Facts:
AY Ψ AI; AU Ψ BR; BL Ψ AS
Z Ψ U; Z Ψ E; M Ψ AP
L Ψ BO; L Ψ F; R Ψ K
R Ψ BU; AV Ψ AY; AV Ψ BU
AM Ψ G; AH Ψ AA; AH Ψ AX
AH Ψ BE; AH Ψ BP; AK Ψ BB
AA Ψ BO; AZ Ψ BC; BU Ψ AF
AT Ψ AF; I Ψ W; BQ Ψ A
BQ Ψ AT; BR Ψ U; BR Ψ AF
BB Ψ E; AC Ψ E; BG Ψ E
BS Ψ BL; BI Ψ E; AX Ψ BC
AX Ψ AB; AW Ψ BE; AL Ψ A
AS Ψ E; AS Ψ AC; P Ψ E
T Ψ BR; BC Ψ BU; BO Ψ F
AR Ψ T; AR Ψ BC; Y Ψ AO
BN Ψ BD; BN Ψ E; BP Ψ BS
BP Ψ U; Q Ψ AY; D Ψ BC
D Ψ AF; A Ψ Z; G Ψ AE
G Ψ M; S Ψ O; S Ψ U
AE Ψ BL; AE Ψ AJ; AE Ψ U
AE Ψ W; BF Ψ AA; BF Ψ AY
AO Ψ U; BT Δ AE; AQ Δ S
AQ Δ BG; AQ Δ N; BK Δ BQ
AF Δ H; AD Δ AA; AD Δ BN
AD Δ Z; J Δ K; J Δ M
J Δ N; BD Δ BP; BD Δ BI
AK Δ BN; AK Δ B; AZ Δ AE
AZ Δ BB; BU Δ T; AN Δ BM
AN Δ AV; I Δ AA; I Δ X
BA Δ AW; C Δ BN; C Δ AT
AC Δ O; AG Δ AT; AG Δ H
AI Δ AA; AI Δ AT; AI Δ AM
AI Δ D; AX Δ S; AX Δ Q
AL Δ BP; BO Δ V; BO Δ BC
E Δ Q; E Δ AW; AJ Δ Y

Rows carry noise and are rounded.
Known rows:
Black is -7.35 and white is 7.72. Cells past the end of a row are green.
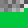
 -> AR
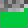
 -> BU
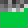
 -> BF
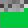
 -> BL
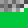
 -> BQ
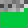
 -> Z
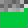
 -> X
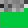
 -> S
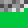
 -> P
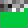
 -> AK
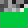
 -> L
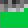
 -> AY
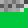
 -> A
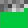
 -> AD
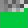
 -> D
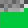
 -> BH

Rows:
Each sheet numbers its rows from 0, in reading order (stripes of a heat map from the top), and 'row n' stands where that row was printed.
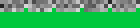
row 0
Y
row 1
K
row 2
AT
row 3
AX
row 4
U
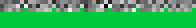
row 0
BE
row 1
E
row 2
I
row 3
AW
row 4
AL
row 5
AZ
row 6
AJ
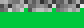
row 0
BD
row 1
AA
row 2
AH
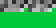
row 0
BO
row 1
F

